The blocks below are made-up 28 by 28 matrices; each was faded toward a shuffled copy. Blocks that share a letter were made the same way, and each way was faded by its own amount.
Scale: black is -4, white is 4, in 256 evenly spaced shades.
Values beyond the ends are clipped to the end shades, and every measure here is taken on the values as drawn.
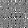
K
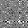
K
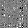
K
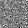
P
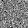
P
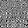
K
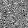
P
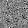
P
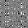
K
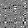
K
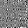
K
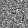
P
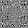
K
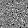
P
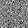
P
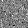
P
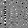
K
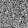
P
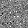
P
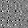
K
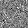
P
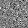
P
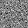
P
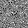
P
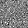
P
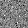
P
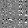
K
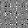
K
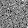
P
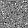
P
